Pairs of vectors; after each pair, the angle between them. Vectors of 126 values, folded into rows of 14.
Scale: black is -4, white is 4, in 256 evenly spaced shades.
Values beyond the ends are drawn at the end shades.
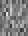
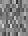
partly opposed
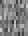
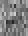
partly aligned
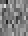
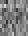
nearly parallel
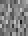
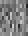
partly opposed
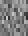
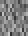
partly opposed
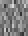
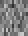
nearly opposite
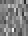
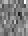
partly opposed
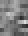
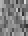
orthogonal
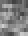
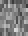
partly aligned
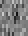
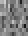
orthogonal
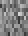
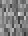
nearly parallel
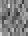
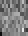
partly opposed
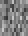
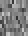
orthogonal
